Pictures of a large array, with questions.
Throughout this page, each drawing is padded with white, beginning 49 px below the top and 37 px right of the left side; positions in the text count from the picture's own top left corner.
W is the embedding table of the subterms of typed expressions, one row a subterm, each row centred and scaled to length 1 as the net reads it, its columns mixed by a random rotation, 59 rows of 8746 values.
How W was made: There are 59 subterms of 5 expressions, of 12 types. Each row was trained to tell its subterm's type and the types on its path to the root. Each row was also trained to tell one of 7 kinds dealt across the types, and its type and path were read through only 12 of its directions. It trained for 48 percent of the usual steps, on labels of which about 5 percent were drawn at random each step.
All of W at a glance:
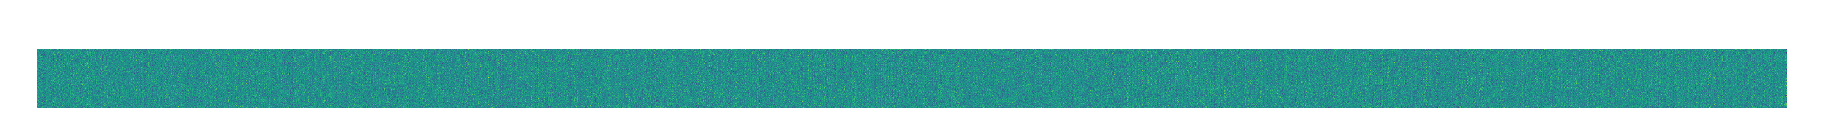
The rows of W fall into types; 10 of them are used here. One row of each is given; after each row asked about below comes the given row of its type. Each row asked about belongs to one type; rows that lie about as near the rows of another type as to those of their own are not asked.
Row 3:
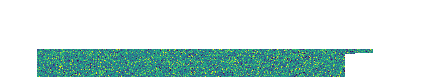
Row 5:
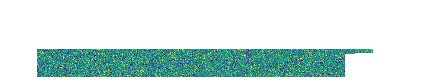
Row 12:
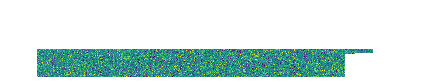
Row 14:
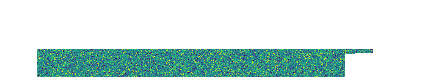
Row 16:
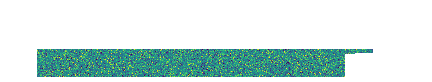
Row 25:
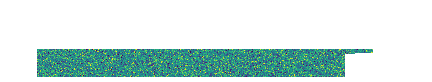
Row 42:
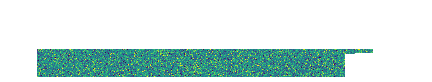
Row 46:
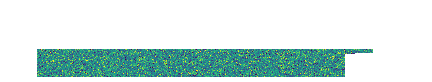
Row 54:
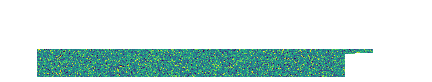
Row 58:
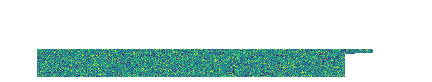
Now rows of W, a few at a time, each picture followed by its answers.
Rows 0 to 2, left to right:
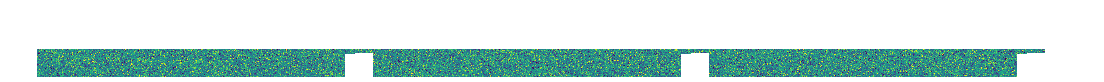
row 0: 42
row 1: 25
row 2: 14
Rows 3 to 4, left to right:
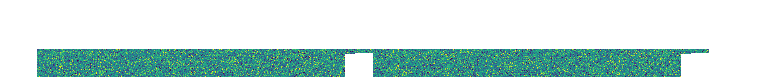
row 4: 14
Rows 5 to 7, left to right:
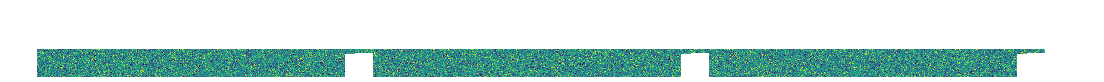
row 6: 16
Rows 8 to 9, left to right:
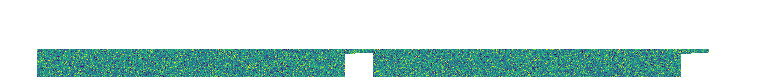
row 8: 16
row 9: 25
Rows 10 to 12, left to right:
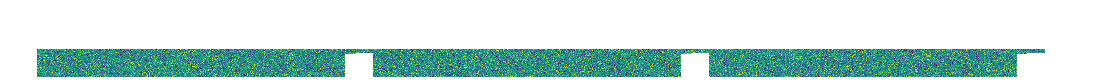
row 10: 54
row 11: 54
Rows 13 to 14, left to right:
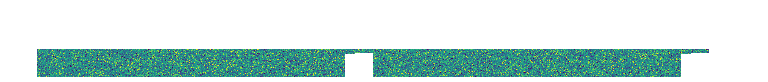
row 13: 3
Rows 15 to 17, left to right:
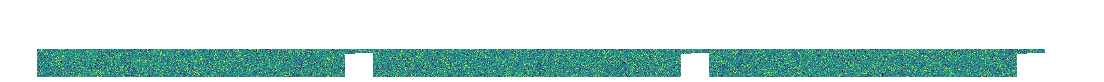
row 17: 3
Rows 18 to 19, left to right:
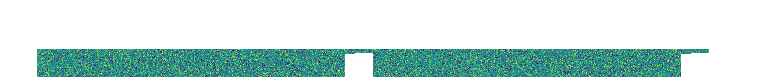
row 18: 12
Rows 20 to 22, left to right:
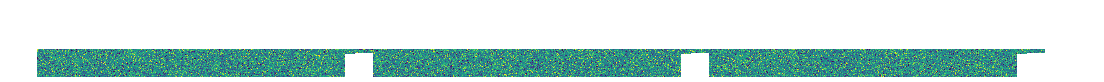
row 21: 16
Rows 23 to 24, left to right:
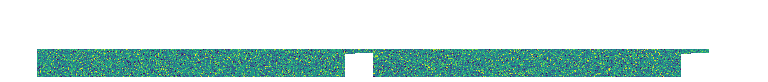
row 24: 5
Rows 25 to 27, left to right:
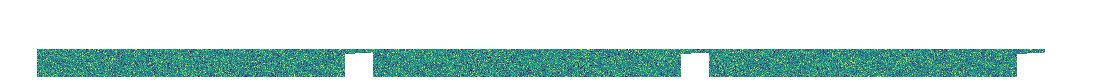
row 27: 42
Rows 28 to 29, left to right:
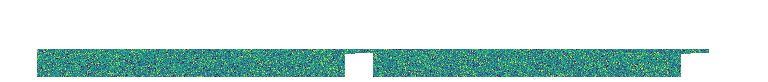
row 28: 14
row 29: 16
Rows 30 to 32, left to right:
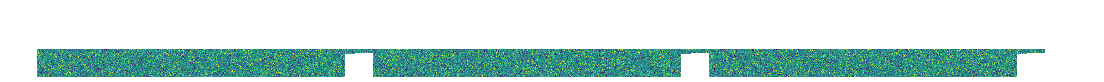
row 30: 14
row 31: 42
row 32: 14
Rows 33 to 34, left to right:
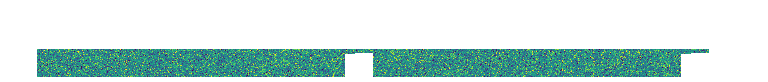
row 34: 42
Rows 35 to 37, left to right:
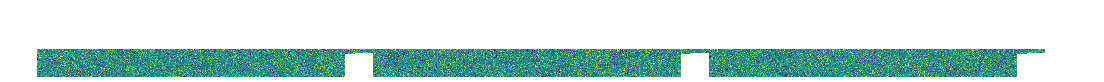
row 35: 16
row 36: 12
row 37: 54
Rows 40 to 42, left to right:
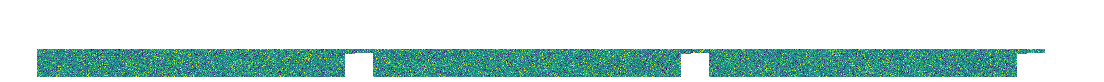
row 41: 54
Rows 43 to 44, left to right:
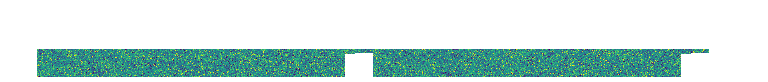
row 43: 12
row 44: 54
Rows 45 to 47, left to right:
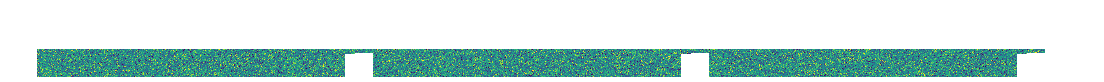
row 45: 25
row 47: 54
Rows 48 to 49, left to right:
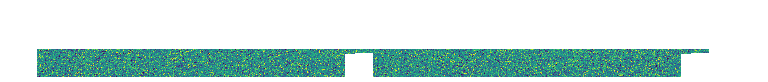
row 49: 3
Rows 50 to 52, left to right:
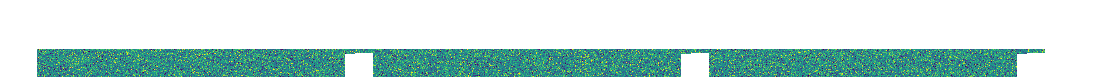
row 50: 5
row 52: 5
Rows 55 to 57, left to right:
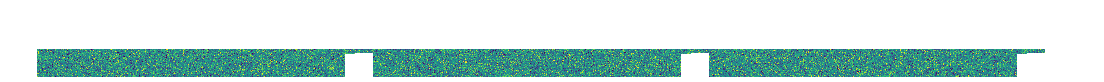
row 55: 14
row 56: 16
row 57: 42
